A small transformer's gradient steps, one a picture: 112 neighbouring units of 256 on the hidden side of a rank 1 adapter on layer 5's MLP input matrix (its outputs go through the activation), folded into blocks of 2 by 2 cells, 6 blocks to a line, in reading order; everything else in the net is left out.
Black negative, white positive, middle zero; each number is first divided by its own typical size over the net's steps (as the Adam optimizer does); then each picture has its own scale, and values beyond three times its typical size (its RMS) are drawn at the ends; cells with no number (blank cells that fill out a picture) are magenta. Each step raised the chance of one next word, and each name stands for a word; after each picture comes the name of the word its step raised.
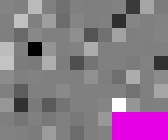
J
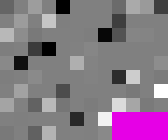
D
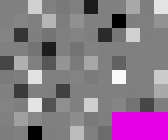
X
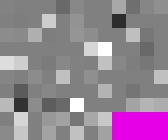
J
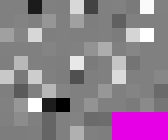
X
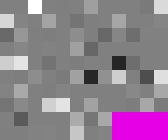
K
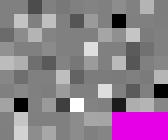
J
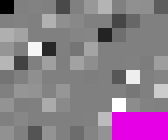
D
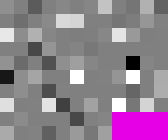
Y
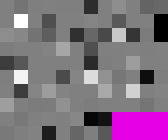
Y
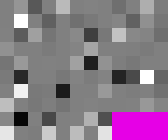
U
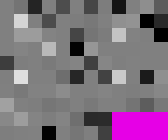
Y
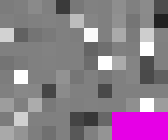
Y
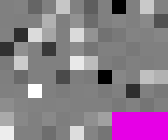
X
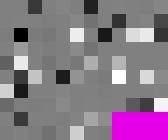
X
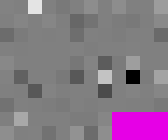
K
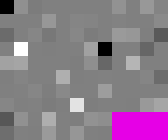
J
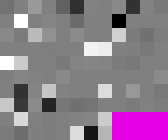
J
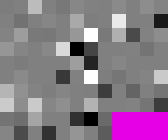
Y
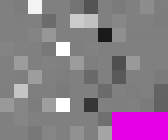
U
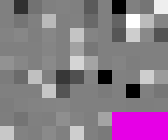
X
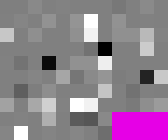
Y
